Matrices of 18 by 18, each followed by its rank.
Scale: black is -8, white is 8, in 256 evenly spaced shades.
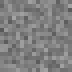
full rank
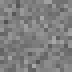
full rank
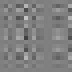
one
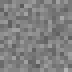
full rank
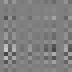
one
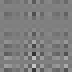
one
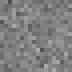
full rank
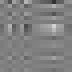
one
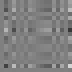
one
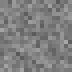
full rank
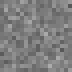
full rank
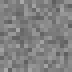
full rank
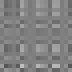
one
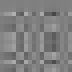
one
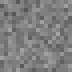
full rank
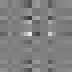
one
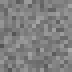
full rank
